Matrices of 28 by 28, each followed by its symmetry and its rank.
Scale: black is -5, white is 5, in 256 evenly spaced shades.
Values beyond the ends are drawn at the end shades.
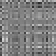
antisymmetric, rank two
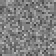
antisymmetric, full rank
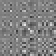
symmetric, rank three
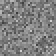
symmetric, full rank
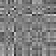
antisymmetric, rank two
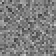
symmetric, full rank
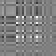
symmetric, rank one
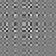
symmetric, rank one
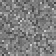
symmetric, full rank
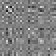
symmetric, rank three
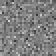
antisymmetric, full rank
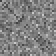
symmetric, full rank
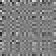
antisymmetric, rank two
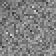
symmetric, full rank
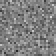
antisymmetric, full rank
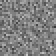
antisymmetric, full rank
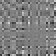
antisymmetric, rank two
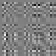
antisymmetric, rank two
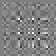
symmetric, rank three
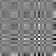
symmetric, rank one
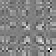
symmetric, rank three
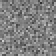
antisymmetric, full rank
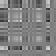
symmetric, rank one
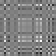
symmetric, rank one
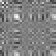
symmetric, rank three
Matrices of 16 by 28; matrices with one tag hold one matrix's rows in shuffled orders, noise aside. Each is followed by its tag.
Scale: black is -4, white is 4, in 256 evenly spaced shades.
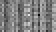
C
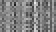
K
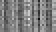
C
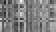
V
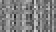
K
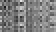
V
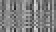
K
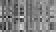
V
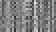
K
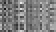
V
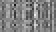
K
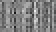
K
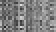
V
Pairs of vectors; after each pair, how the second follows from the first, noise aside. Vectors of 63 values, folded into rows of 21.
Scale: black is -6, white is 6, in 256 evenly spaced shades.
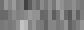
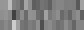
shuffled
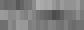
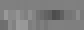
partly zeroed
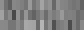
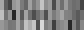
scaled up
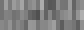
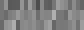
shuffled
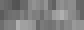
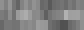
wrapped around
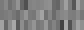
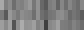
shuffled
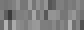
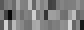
scaled up
